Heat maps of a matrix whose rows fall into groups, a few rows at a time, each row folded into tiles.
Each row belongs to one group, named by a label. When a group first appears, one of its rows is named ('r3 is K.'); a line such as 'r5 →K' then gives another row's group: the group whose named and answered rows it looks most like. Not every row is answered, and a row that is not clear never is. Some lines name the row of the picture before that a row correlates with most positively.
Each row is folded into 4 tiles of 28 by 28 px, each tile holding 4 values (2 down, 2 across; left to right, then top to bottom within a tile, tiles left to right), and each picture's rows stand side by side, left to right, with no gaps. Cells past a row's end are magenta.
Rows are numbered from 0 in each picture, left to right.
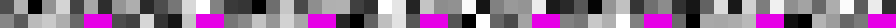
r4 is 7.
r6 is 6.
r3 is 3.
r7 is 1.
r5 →3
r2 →3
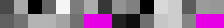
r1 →3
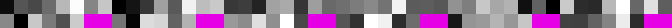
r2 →3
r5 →3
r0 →6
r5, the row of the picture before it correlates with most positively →1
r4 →1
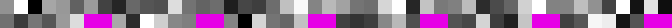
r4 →7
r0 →7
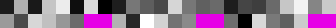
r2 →6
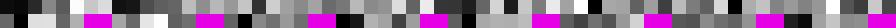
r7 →1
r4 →6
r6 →7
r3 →1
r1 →6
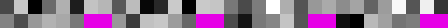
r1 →3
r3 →1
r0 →3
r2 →3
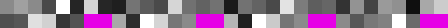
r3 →3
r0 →1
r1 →6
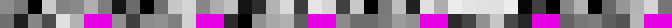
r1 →6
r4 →1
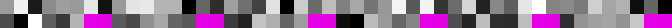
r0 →7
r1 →1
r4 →7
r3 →1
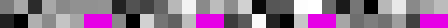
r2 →7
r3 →3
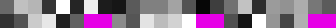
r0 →1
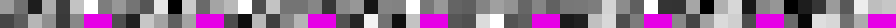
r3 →7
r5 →1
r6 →3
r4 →1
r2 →7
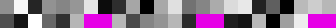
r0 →7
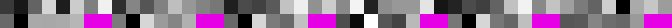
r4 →6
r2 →6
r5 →7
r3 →7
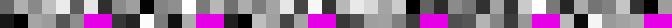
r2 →1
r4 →7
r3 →1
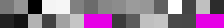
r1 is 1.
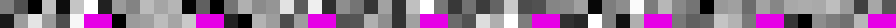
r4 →3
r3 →7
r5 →7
